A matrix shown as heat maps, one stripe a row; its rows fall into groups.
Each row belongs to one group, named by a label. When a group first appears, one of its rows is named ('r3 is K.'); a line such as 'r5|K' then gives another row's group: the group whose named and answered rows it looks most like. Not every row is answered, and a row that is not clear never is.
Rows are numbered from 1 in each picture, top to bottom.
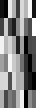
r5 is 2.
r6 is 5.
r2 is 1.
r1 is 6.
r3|2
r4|2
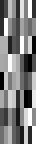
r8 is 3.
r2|1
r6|2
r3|5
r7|6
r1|6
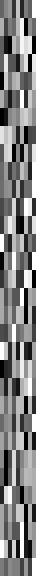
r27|6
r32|3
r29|5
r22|6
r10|1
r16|6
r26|6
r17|5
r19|6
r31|2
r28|3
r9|3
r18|5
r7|6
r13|3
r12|6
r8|2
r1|3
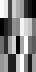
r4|1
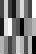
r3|5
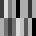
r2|5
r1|1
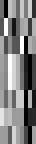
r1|6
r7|2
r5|2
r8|2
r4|2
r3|5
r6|5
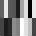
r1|1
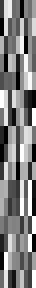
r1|3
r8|6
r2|1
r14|6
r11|5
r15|3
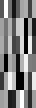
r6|1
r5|3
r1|1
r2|5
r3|5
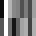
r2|1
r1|3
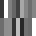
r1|1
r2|3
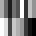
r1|5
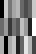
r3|6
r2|1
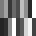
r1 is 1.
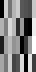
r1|3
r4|5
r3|3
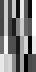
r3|1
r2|1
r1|1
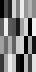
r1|6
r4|3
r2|1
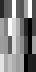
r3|2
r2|2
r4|2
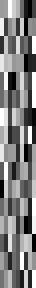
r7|2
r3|3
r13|2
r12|1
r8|5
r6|1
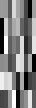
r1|2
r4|5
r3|1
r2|3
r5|2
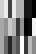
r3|5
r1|2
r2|2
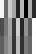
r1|5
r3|3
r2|3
